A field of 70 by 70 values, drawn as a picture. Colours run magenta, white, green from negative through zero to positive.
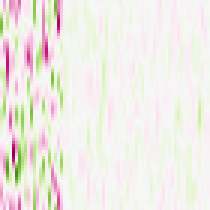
Grain: streaks running down. Ninth with the lowest average: top left. Slope: none. Seam: vertical, 30% of the way across, the right part calmer. Mirror symmetry: none.
